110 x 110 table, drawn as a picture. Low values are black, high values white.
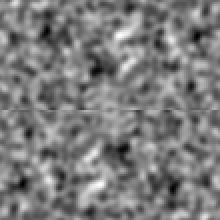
A half turn leaves it unchanged. Overall the values sit about 50% of the way up the scale. The texture is blotchy. No row or column stands out. There are no lone odd cells. No overall slope runs across the table. No regular stripes run through it.
